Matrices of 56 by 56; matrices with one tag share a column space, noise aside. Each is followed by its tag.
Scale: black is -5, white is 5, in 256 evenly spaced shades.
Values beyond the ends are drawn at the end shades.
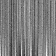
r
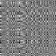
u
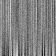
r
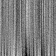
r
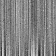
r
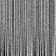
r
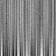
r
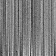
r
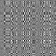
u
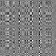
u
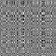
u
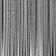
r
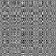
u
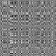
u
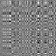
u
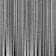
r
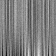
r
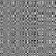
u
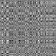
u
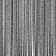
r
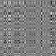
u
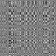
u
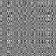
u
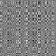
u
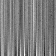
r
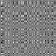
u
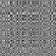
u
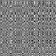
u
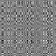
u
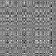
u
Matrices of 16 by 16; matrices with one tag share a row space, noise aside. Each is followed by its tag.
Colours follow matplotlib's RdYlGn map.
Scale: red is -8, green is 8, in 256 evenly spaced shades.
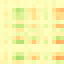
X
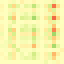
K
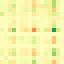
K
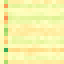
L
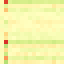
L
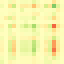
K
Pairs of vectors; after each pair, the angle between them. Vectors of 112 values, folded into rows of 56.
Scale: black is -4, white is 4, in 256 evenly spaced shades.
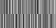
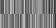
orthogonal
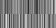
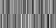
orthogonal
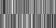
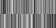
nearly parallel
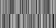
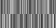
nearly opposite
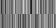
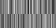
partly aligned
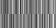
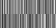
orthogonal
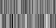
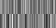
nearly opposite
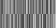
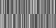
partly opposed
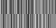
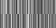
nearly opposite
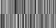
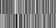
nearly opposite
